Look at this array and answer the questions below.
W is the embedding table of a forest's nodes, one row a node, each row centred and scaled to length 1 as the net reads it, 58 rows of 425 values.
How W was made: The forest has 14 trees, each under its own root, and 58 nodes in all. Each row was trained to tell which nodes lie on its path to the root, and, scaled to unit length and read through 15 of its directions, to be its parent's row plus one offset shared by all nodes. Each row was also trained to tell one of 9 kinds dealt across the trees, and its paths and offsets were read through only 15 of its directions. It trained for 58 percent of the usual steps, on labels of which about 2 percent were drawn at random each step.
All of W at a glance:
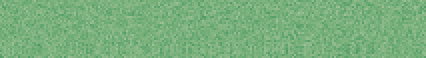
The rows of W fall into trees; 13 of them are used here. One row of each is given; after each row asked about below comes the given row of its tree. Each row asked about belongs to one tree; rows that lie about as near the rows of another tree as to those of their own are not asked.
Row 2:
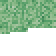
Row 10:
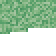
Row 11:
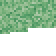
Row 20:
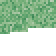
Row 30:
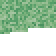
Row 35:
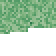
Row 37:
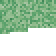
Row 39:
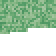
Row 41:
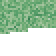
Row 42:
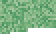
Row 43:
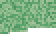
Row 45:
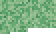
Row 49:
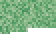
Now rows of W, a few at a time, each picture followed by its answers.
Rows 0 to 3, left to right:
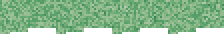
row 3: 11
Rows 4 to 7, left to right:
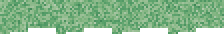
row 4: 35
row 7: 45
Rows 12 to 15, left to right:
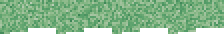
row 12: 11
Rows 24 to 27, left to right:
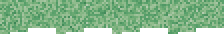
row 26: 45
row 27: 10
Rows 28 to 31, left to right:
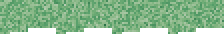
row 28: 35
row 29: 45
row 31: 2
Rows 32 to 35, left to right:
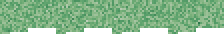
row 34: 37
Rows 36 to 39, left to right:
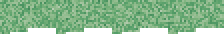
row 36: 49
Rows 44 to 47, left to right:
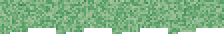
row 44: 11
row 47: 30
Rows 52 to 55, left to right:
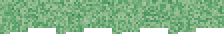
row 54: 37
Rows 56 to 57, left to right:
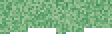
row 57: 2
